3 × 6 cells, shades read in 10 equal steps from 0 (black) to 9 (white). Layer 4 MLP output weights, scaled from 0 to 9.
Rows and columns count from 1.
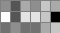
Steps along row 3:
up down same up up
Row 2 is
9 3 8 8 7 0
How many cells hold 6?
3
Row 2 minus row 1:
4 0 2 3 0 -6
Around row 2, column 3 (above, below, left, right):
6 4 3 8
